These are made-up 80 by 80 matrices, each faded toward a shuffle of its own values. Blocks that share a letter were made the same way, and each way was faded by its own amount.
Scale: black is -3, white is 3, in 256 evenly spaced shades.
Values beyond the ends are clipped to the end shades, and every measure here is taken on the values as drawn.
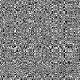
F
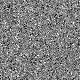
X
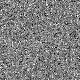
X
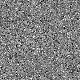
X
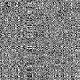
F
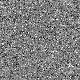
X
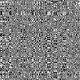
F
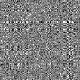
F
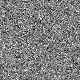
X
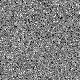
X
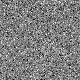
X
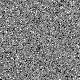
X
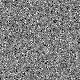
X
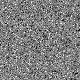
X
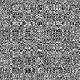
F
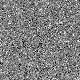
X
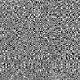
F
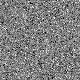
X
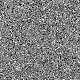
X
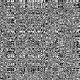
F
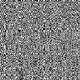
F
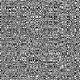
F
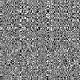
F
